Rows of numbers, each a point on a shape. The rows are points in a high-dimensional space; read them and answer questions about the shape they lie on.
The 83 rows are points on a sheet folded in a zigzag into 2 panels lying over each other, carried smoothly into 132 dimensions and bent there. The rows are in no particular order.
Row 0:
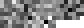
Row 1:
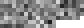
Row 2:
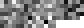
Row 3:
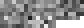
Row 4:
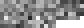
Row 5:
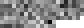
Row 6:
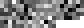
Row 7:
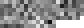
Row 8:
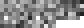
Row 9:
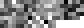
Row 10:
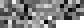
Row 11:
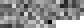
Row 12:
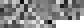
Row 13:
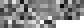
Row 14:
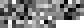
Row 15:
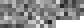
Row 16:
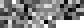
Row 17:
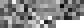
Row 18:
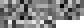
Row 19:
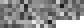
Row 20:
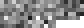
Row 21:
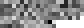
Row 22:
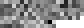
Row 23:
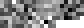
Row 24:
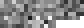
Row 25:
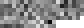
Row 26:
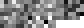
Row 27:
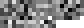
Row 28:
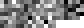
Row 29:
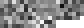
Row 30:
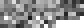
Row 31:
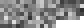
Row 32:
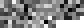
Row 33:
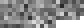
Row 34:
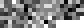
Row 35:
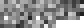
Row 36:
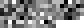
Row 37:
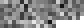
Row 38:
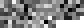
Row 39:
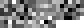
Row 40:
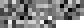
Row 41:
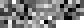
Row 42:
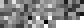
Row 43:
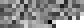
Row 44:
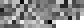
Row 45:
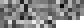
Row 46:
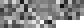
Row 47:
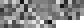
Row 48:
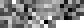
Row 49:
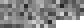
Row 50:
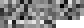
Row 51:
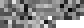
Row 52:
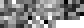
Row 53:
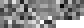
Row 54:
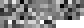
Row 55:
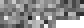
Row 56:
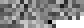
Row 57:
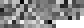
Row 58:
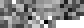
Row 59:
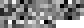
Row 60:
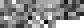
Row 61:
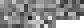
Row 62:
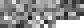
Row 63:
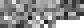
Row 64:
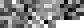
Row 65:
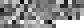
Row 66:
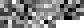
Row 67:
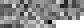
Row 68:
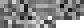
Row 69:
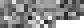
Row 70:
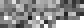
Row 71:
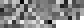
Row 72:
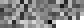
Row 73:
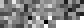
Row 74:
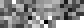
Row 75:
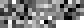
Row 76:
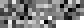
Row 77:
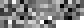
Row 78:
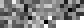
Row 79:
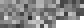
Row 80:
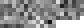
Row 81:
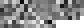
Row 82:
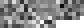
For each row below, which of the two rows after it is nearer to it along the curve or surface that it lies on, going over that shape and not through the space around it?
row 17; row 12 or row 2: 12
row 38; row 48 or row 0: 0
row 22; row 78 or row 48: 48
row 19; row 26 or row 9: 26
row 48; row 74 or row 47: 74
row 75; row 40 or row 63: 40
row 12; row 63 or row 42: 63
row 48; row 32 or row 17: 17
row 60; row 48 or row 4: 48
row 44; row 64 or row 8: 64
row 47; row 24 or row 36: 36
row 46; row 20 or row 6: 6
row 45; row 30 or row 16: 16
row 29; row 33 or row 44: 44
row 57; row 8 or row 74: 74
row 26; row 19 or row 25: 19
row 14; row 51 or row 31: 51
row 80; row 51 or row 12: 12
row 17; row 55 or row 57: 57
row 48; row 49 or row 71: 71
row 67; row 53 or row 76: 53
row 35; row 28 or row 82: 28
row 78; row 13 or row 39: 39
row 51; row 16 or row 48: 16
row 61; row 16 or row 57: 16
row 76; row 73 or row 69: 73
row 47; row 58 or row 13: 13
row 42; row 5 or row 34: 34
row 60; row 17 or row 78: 17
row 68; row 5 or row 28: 28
